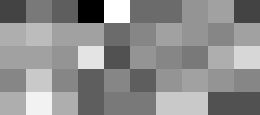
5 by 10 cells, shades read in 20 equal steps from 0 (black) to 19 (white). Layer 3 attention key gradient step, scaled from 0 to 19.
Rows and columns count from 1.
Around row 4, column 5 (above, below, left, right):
6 9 7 7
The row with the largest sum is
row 3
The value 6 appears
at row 3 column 5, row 5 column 9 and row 5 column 10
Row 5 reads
13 18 13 7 9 9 15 15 6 6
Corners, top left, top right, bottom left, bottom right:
5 5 13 6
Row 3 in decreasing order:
17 16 13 12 12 11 11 10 9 6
